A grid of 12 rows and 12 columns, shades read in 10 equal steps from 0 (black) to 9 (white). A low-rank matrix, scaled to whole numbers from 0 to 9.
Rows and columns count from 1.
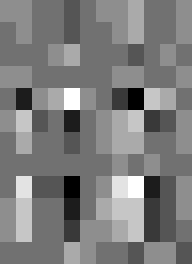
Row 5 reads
4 1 5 6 9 5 4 2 0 7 6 4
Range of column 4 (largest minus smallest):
3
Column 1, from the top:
5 4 4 5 4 5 4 4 4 5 5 4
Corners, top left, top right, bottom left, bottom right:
5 5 4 3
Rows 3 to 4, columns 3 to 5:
4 5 6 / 4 4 4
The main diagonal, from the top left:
5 5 4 4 9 4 5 5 9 2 3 3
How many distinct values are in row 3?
4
